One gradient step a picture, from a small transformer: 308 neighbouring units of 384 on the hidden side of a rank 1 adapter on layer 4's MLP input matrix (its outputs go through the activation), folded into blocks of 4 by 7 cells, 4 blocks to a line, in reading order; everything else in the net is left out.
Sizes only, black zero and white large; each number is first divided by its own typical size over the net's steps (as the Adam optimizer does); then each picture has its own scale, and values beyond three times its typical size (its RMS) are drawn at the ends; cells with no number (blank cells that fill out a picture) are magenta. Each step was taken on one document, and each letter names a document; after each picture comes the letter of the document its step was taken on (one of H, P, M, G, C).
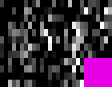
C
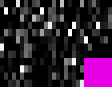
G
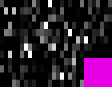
G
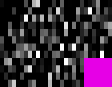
C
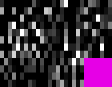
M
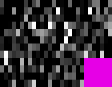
C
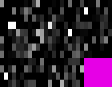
C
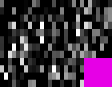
C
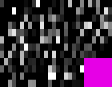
M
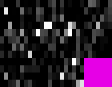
G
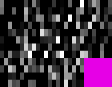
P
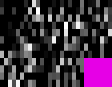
P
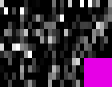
G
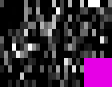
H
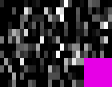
M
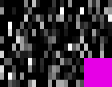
P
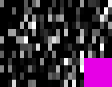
M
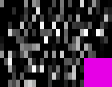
P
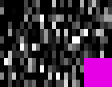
P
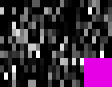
M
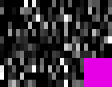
P
